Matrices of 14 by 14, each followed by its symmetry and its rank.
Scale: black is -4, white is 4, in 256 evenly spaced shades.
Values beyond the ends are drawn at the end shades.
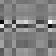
neither, rank one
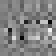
neither, rank three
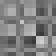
symmetric, rank two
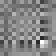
symmetric, rank two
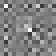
symmetric, rank three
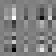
neither, rank one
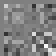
symmetric, rank three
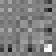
symmetric, rank two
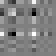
symmetric, rank one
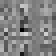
neither, rank three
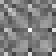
symmetric, rank three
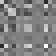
symmetric, rank two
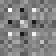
symmetric, rank two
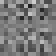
neither, rank three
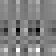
neither, rank one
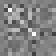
symmetric, rank three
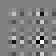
symmetric, rank one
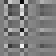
neither, rank one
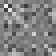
symmetric, rank three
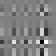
neither, rank one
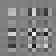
symmetric, rank one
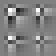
symmetric, rank one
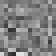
neither, rank three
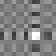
symmetric, rank one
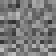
neither, rank three
